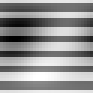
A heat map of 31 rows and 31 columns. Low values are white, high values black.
Lone odd cells: none. Ninth with the lowest average: bottom middle. Stripes: horizontal, repeating 6 times.
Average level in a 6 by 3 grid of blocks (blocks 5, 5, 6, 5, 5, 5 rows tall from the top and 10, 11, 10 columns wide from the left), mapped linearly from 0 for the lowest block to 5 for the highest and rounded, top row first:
322 / 532 / 422 / 312 / 101 / 112
